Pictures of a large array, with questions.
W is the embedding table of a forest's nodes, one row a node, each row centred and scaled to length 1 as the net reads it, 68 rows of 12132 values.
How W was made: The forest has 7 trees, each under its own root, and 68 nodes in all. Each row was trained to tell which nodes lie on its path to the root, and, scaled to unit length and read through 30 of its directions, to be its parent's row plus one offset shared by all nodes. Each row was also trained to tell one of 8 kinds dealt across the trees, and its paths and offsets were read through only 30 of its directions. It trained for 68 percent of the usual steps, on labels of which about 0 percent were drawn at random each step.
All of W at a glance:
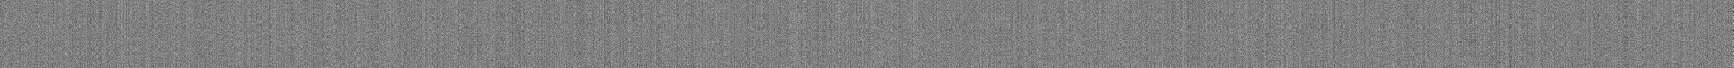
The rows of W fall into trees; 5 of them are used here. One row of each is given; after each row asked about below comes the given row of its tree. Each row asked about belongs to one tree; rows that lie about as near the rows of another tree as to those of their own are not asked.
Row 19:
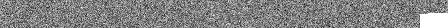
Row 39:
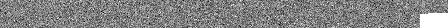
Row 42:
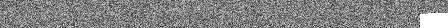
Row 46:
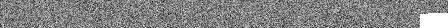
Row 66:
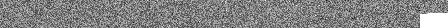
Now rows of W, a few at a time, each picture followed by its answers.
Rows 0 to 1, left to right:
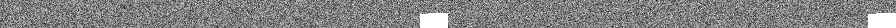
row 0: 42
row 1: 19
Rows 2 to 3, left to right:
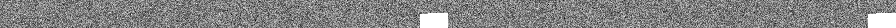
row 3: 39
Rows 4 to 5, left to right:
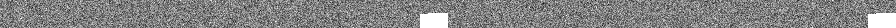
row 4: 42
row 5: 46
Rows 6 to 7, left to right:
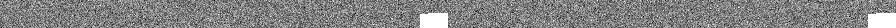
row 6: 19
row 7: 46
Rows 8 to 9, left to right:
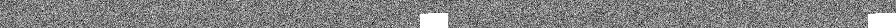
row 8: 42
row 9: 19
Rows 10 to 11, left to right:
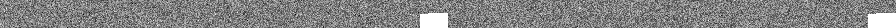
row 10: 39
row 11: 46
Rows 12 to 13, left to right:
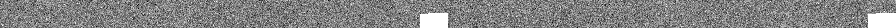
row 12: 39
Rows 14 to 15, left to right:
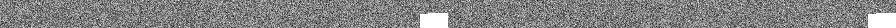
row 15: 46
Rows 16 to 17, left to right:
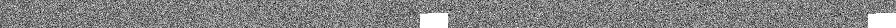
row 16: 19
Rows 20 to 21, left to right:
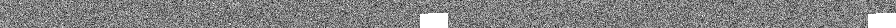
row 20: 39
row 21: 46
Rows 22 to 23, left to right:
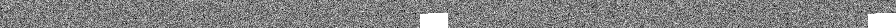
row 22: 46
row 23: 42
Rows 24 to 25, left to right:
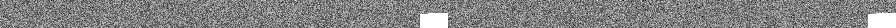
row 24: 66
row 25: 19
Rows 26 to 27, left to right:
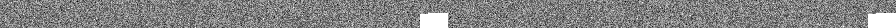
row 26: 19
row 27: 19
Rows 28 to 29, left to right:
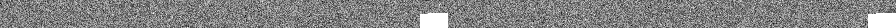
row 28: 42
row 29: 39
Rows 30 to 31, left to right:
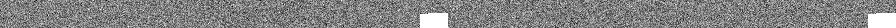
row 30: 39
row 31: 46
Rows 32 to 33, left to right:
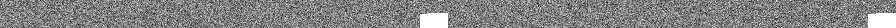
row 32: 66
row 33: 42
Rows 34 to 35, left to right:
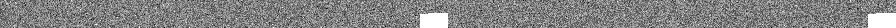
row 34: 39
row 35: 19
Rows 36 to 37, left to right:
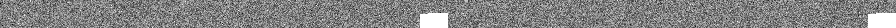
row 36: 42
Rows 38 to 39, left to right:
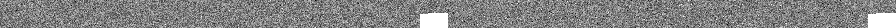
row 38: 46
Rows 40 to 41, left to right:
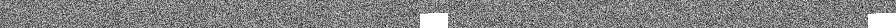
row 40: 19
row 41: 42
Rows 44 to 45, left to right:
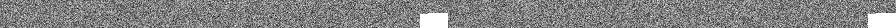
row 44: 42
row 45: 42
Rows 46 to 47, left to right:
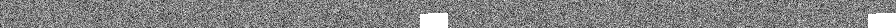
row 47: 39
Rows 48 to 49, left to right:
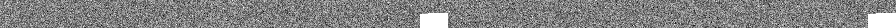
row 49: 19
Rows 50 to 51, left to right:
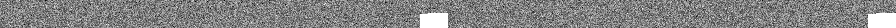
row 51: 39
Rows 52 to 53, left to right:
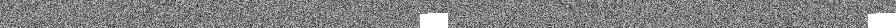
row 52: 42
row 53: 42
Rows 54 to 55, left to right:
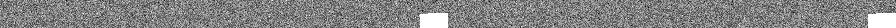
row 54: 42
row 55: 39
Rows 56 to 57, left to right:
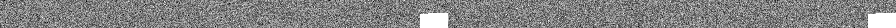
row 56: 19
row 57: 19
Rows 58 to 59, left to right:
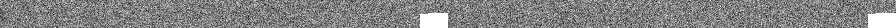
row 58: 39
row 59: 19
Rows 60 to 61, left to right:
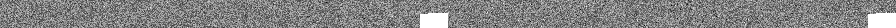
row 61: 19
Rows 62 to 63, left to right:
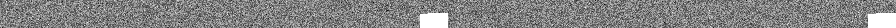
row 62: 42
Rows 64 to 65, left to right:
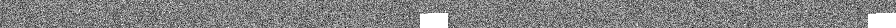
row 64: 19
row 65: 19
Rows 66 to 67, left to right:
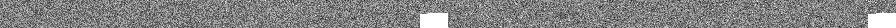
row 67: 46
